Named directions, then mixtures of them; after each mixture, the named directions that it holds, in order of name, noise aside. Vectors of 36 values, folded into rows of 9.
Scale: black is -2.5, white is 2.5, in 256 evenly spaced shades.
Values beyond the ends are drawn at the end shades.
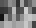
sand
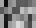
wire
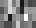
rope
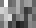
sand, wire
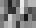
rope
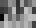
sand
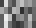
wire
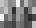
sand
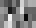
rope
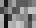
wire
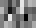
rope
